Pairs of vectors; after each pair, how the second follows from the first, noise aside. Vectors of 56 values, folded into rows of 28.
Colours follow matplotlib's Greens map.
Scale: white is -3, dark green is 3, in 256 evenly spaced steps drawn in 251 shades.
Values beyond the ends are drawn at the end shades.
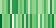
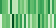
negated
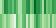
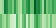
copied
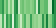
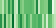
negated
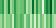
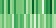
copied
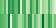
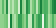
negated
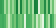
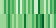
negated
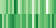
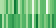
copied
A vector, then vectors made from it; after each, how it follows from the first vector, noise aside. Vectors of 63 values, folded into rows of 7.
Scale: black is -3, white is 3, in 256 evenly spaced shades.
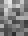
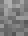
shrunk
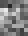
wrapped around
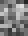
wrapped around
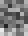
wrapped around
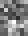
wrapped around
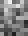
copied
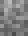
shrunk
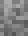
shrunk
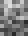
copied
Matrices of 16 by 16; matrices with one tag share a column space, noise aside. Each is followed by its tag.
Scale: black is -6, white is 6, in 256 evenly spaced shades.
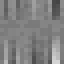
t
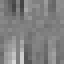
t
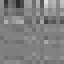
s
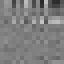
s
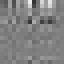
s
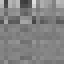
s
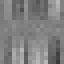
t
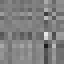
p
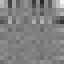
s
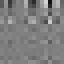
s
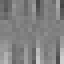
t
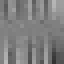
t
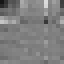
s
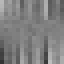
t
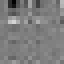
s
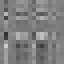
p
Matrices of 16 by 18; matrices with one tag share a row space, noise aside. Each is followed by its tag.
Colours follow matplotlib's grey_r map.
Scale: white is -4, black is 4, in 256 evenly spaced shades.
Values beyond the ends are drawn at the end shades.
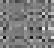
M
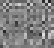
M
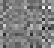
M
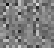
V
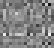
M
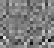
M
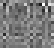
M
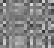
M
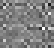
M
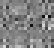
M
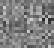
M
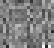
M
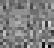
M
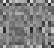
M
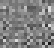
M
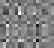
V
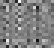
V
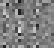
V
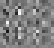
V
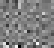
V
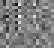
V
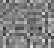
M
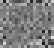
M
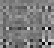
M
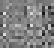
M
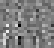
V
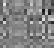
M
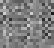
M
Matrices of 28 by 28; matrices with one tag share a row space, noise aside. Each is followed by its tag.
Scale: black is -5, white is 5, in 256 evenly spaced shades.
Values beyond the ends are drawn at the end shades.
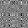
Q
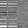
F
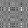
Q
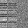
F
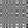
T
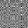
Q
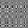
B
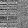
F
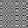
T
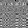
T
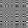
T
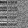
F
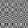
B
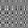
B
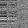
F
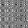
B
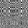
Q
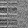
F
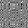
Q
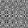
B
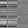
F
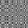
B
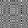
Q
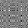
Q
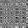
T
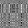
Q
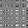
T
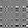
T
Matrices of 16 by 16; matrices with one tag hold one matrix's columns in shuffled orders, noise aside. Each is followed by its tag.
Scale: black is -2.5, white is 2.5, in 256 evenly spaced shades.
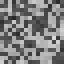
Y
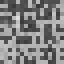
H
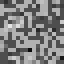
Y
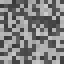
Y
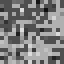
H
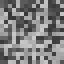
H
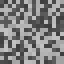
Y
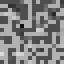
H
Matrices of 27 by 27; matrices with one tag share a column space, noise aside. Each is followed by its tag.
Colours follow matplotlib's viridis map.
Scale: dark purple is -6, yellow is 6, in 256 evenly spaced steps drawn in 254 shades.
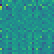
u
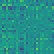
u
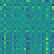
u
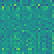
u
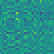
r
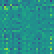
u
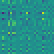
r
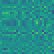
r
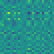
r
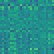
u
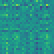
u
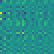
r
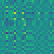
r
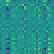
u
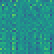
u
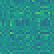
r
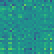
u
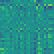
u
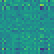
u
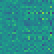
r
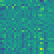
u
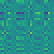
r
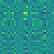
r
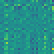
u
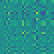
r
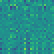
u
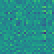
r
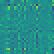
u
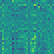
u
